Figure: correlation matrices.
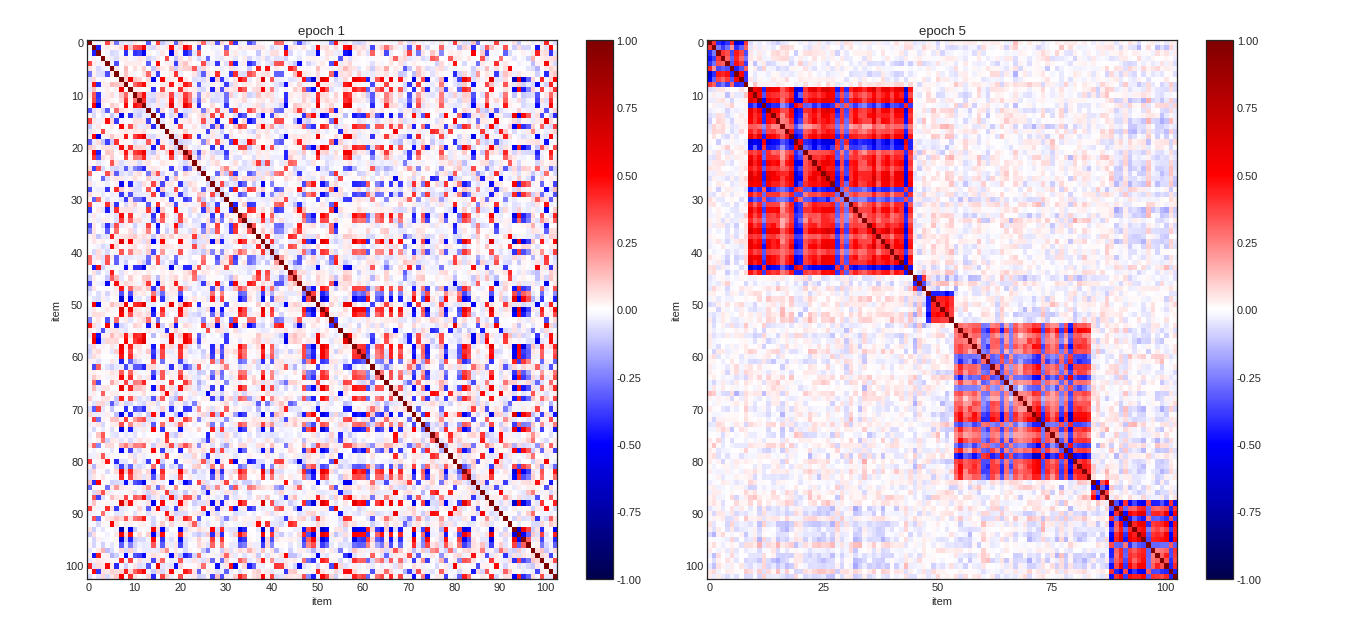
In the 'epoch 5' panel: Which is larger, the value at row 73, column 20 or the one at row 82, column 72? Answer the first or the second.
the second
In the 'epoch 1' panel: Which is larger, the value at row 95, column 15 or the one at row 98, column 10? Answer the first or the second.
the first
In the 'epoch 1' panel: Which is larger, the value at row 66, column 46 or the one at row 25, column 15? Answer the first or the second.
the second
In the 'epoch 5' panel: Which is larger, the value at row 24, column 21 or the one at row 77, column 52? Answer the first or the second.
the first
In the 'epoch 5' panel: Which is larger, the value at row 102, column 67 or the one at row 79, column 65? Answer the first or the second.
the first
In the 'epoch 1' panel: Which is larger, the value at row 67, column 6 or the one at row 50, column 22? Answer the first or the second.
the second
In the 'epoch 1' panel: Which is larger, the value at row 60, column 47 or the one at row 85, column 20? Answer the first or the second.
the first
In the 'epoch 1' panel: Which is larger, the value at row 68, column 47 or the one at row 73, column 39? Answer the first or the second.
the first
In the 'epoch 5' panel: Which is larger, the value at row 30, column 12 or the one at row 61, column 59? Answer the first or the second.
the first
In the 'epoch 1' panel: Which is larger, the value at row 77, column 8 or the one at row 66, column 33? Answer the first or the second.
the second
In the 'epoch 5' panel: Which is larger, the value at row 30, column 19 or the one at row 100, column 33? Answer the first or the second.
the first
